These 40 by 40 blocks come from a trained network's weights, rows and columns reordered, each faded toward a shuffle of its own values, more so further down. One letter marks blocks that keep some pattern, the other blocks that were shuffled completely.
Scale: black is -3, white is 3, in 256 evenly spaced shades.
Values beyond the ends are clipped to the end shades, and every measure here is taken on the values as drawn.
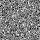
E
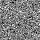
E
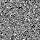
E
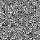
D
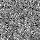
E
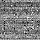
D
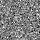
E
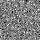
E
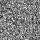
D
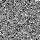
E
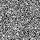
E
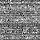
D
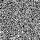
E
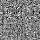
D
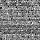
D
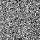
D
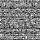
D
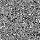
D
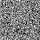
E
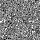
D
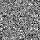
D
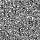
E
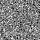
E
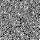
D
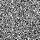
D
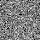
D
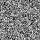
E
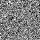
E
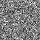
E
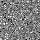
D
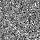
E
